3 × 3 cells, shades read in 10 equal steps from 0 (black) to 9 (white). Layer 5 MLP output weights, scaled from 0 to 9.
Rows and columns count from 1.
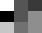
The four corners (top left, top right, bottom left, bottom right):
9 2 7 5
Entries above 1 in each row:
3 2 3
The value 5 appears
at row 2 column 3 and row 3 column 3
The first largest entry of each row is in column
1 3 1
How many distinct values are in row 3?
3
